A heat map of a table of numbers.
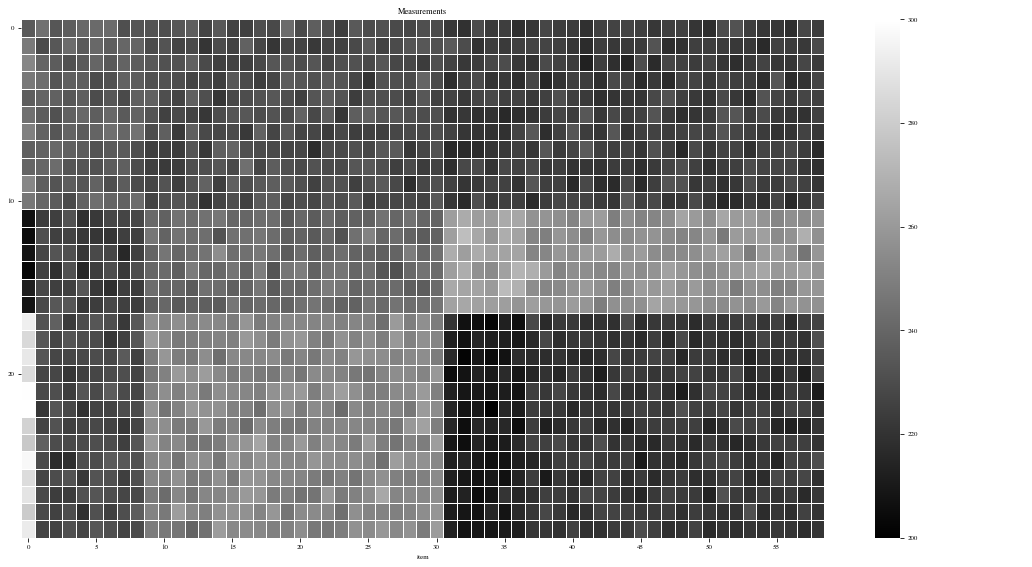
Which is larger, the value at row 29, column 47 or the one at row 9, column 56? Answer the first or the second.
the second
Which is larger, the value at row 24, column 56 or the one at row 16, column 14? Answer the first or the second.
the second
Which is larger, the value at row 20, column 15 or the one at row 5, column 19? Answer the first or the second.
the first
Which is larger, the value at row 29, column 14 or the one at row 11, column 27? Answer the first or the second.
the first
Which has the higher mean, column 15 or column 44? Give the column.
15
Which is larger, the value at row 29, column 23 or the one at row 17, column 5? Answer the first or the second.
the first
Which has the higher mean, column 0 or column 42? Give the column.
0
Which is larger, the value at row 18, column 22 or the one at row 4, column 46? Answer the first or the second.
the first
